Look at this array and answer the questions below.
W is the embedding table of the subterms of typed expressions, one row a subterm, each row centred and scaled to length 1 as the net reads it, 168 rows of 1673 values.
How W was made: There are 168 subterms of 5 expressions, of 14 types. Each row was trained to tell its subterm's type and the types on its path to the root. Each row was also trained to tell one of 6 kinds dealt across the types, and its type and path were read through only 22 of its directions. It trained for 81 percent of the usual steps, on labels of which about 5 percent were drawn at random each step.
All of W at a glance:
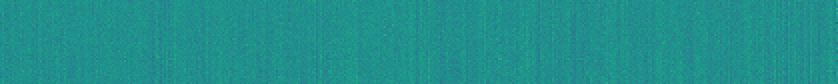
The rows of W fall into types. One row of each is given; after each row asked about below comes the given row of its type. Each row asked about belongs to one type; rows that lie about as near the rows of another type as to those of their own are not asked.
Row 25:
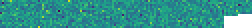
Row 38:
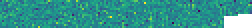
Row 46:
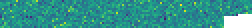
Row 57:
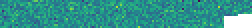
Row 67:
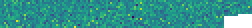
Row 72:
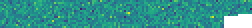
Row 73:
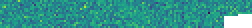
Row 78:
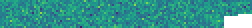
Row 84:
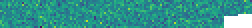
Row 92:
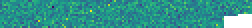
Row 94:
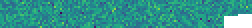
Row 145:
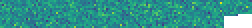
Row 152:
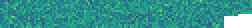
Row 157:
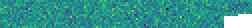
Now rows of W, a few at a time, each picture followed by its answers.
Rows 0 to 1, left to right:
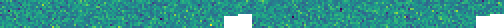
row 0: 25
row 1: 72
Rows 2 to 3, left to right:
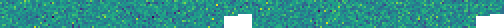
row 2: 145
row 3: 38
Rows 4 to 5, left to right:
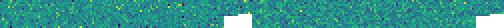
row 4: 157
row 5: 78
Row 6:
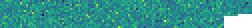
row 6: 84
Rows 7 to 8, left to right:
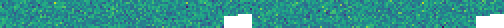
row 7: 94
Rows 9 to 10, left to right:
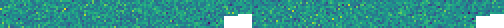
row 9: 145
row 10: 72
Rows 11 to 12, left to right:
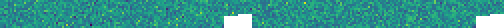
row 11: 157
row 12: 157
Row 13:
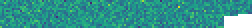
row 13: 72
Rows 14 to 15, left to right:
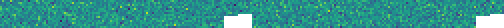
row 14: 145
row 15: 38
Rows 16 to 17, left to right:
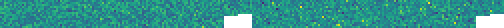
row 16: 57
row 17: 92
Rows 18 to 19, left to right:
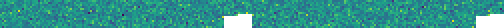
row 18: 46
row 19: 72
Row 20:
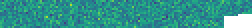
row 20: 84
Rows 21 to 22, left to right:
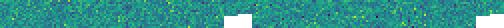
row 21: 67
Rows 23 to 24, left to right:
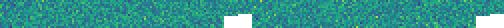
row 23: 157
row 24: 57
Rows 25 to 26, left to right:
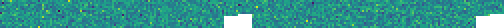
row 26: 78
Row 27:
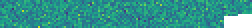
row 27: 145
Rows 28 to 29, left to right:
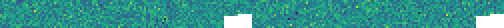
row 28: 72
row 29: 57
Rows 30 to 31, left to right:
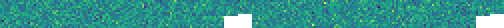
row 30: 78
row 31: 57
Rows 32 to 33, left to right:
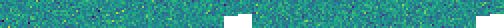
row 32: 78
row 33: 152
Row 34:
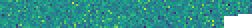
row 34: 157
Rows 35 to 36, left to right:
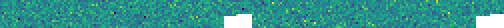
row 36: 94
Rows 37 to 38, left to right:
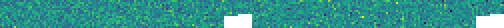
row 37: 145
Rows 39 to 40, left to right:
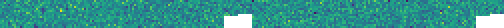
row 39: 84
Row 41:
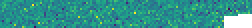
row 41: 73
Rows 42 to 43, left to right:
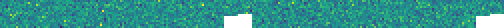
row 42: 38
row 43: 78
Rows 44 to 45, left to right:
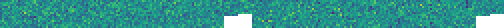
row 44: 46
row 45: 84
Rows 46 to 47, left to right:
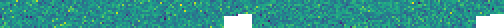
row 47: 152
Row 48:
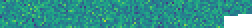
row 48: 84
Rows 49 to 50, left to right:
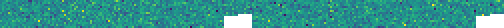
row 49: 73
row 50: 25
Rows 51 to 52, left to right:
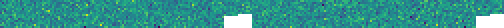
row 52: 46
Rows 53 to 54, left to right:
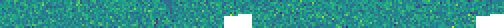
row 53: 57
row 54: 57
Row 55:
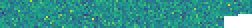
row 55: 84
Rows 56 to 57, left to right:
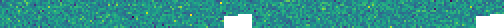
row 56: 145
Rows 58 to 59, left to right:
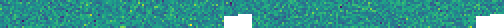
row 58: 67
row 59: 78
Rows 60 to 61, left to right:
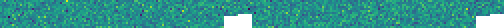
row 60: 38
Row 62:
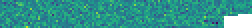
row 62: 145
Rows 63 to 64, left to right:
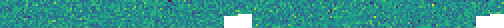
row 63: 46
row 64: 152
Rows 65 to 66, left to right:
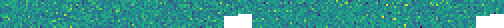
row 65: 46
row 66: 73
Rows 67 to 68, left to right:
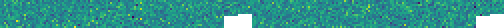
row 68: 94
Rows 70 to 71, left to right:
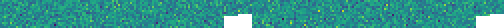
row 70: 38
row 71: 84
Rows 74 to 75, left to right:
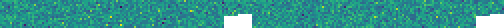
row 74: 94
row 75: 67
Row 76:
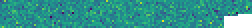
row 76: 73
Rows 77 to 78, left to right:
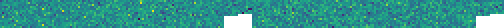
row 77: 73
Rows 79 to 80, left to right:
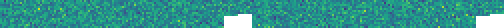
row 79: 38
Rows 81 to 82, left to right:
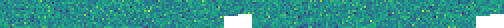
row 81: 84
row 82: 94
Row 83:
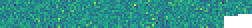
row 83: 152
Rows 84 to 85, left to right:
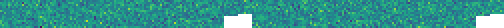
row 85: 152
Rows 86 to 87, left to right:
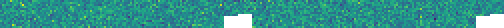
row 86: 92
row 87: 84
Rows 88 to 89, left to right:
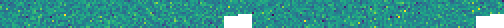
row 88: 157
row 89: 46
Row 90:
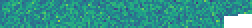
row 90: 152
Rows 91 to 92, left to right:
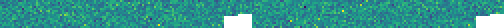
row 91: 57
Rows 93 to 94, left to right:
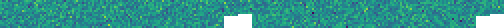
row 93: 46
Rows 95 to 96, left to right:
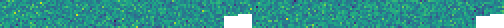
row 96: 152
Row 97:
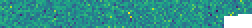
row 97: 38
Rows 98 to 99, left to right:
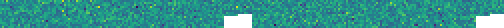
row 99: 94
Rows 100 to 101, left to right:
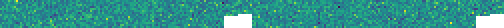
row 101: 145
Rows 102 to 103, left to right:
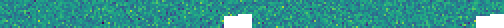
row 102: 157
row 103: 145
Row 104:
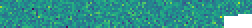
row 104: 157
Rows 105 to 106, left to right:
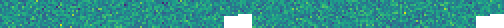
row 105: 78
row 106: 94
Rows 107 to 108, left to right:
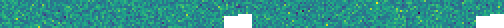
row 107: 67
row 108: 73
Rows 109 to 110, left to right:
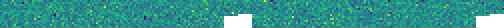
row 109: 157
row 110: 78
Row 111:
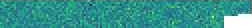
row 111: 78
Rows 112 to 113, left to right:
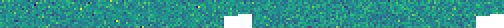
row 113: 152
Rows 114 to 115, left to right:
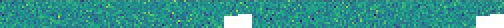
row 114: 25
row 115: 38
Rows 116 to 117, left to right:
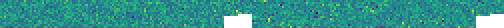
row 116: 57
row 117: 25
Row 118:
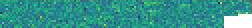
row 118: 46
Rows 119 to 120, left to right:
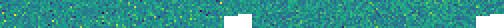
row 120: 38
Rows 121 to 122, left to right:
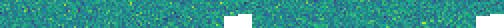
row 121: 157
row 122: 72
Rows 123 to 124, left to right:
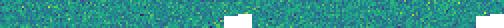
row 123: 152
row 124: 67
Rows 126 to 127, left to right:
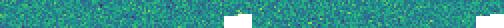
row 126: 72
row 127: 78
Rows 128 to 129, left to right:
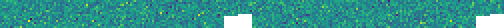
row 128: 67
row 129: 94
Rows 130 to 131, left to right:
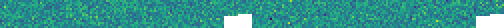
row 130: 57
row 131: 38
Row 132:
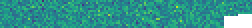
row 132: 72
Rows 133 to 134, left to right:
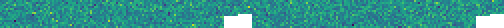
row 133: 57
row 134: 78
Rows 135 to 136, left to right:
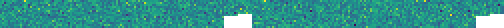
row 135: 46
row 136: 67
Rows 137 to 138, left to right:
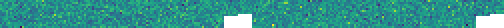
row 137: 78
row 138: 152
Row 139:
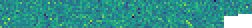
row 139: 67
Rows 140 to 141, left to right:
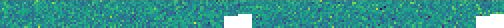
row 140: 72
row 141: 57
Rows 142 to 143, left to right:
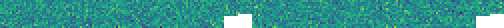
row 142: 57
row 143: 145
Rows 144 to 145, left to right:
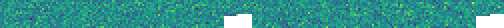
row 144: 38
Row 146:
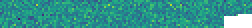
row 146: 38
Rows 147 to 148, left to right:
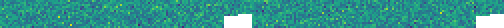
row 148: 94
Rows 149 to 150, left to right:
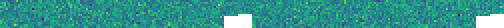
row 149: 84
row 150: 145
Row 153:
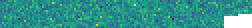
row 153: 152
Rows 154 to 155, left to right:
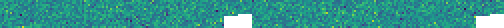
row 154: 67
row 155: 57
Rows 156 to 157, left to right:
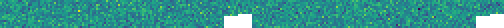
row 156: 67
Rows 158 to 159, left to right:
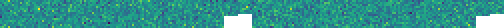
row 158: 46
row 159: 152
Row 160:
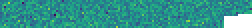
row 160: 152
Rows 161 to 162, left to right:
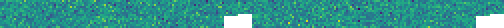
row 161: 92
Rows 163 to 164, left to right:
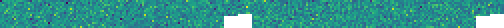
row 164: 67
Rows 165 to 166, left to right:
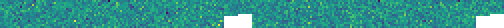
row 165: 38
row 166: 78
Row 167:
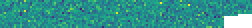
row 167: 46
